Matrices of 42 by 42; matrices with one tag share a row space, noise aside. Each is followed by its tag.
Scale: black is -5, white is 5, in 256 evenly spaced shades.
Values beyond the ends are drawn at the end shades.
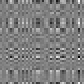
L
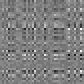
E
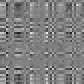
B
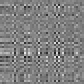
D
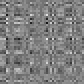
B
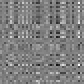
L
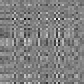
D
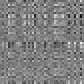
E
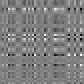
E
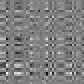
B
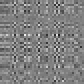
D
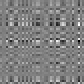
L
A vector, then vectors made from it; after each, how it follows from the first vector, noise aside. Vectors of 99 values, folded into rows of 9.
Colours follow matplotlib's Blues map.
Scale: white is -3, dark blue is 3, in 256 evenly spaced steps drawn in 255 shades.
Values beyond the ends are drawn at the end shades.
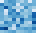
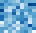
reversed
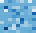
partly zeroed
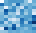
sign-scrambled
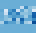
partly zeroed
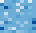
partly zeroed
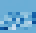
partly zeroed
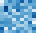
sign-scrambled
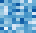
sign-scrambled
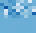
partly zeroed
